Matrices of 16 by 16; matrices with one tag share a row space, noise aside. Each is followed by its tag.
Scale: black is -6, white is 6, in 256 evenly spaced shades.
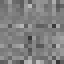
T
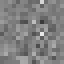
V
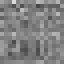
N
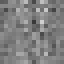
V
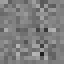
V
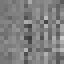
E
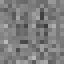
V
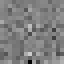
T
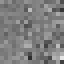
E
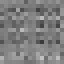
N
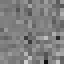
E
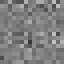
T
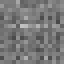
N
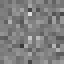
T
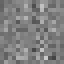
V
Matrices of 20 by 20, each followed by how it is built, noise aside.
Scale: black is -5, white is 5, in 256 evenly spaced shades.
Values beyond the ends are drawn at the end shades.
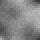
smooth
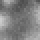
smooth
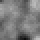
smooth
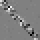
banded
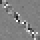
banded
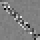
banded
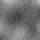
smooth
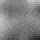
smooth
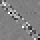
banded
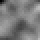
smooth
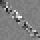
banded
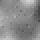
smooth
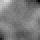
smooth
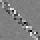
banded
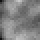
smooth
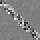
banded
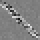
banded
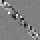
banded
